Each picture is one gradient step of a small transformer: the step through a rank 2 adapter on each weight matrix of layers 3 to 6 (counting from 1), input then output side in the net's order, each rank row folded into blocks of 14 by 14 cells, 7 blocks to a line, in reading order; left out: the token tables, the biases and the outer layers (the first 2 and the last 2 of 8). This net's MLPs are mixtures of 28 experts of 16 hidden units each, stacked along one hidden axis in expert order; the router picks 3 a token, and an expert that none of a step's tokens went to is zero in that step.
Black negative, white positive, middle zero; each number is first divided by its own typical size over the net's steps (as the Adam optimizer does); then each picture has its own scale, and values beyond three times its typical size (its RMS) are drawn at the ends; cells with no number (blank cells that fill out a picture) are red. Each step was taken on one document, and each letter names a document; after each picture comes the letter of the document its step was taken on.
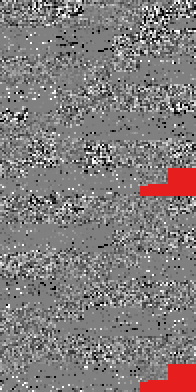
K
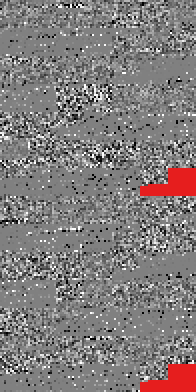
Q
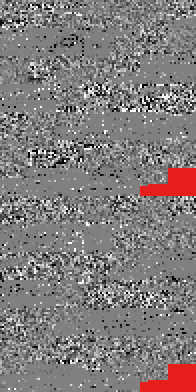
K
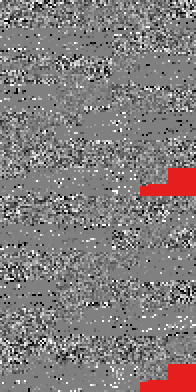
K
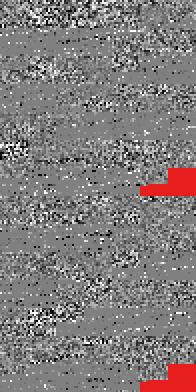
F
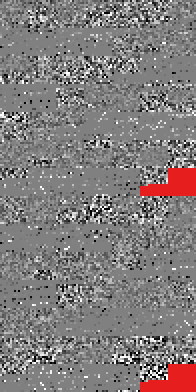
Q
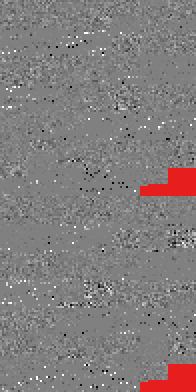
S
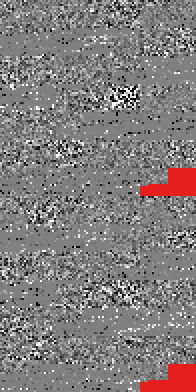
F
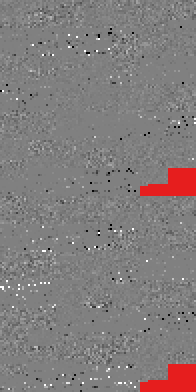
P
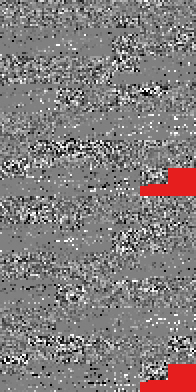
Q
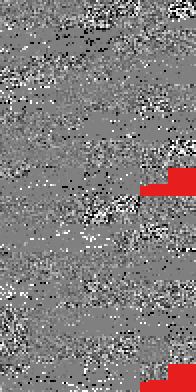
S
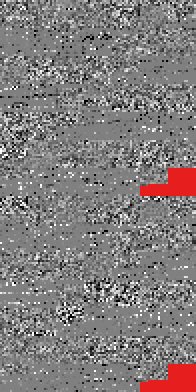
F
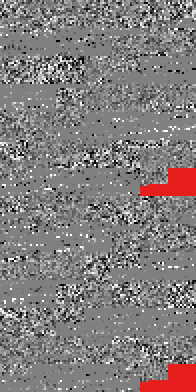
F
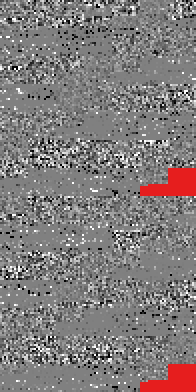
K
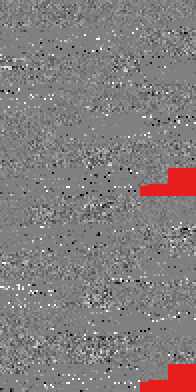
P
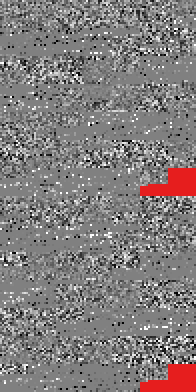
F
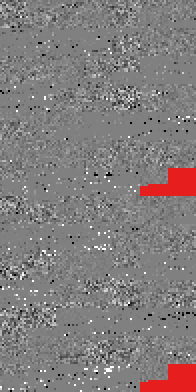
P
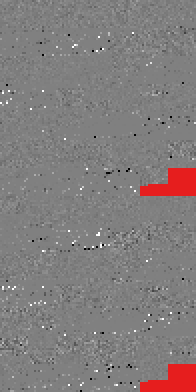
P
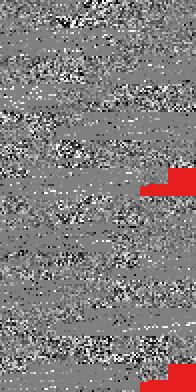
F
